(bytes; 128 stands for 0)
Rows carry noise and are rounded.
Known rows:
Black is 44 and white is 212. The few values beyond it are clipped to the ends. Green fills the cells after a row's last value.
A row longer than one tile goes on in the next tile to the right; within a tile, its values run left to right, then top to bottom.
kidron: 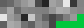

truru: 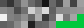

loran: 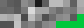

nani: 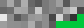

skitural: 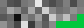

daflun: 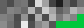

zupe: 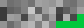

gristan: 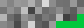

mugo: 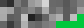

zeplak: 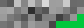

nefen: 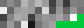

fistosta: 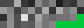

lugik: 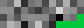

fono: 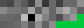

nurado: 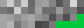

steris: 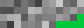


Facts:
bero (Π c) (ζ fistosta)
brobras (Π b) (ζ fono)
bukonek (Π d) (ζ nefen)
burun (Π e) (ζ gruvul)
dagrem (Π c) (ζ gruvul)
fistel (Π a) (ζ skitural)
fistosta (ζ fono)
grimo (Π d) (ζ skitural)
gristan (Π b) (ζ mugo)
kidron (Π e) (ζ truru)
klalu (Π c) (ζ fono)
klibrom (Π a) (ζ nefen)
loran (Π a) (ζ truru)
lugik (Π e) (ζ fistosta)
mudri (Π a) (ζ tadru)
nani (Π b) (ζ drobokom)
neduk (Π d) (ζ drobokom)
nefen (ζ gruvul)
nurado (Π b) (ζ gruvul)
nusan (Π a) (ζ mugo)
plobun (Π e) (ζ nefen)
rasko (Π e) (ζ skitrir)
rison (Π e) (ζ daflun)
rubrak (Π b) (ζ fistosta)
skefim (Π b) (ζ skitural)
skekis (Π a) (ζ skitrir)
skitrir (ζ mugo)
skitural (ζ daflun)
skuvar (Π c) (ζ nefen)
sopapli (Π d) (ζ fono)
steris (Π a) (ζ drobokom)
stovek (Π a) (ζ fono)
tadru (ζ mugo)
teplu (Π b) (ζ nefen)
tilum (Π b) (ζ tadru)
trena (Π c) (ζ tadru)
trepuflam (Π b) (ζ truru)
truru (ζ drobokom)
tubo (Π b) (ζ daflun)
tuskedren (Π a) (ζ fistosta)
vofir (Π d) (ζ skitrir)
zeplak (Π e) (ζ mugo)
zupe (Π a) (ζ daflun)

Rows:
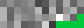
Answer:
neduk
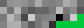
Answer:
burun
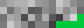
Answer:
plobun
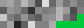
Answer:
tilum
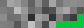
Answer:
brobras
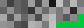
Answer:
trena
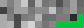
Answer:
tubo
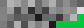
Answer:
rasko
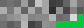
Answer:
gruvul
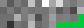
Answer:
nusan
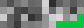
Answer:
tadru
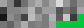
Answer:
fistel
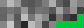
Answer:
rubrak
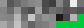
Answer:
dagrem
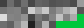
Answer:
drobokom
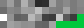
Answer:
trepuflam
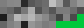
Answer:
tuskedren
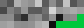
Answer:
rison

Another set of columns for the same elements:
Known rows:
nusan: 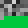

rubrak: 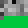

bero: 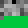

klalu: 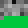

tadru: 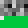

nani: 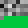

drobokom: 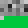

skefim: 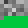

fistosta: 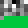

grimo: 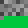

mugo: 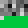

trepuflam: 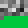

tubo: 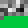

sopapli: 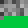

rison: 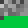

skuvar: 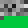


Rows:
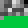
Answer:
vofir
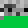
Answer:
nefen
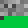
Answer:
burun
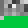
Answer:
fono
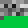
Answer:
bukonek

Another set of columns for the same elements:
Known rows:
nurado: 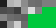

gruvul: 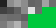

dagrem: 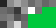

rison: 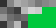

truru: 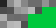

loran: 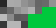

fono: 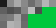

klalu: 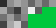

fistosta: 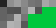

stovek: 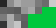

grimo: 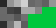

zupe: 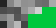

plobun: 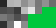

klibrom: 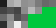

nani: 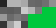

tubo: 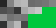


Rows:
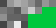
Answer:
zeplak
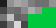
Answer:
nusan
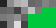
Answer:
gristan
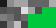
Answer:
neduk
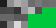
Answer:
bukonek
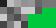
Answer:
kidron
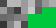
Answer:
lugik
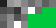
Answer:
skuvar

